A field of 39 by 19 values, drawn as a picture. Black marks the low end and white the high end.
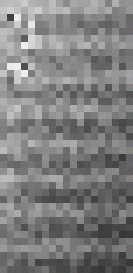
An odd patch, rougher than its surroundings, sits in the top left. The field climbs toward the top left. The ninth with the highest average is the top left. The bottom right is the ninth with the lowest average. Stripes running across repeat 8 times from top to bottom.
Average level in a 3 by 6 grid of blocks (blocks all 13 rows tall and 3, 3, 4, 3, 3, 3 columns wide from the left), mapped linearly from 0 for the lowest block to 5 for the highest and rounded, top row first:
554323 | 432221 | 221100
